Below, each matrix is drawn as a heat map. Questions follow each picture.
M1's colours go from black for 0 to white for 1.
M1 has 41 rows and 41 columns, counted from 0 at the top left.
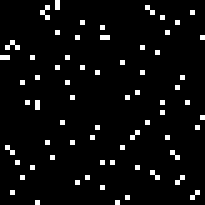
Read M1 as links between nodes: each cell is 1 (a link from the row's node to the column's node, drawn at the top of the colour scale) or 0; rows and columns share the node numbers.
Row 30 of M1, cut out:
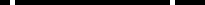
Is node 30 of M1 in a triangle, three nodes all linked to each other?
no
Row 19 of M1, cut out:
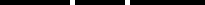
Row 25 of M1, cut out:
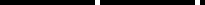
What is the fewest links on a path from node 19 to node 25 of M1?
1
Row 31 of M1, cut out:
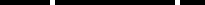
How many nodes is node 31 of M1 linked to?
2
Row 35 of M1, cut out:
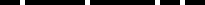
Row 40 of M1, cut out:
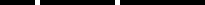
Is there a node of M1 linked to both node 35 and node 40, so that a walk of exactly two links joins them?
no
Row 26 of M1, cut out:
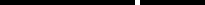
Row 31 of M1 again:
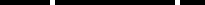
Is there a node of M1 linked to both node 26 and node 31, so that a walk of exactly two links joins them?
no
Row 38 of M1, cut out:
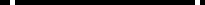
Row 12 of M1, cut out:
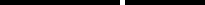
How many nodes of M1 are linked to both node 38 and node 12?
0
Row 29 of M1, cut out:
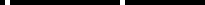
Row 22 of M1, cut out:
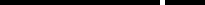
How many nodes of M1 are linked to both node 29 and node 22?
0
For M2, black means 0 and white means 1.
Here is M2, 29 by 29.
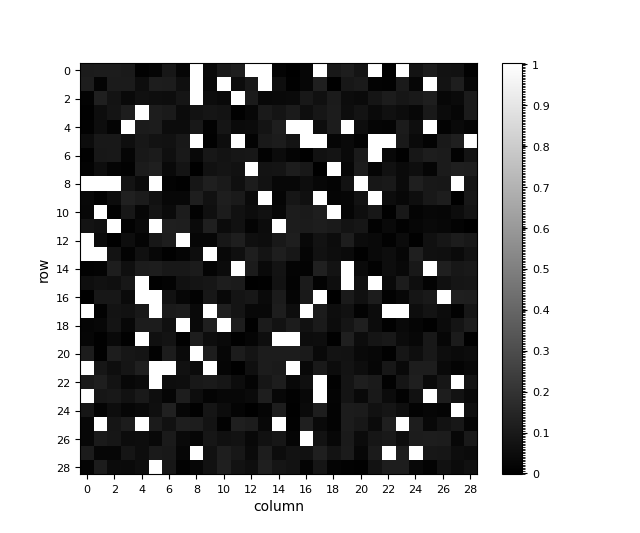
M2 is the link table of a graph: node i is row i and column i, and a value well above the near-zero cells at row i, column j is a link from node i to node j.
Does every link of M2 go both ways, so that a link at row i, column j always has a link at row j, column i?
yes
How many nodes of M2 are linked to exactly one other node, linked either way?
6
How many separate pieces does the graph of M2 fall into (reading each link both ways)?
1
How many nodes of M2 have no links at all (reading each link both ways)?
0
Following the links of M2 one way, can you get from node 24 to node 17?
yes
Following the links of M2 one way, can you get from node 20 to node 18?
yes
